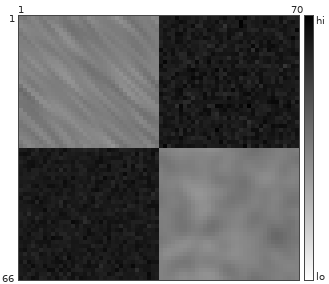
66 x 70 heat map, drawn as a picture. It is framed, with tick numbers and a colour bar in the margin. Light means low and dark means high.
It is made of 2 by 2 panels. Panel 1,1: middling, slanting down to the right, faint in contrast. Panel 1,2: very high, fine-grained, faint in contrast. Panel 2,1: very high, fine-grained, faint in contrast. Panel 2,2: middling, blotchy, faint in contrast.
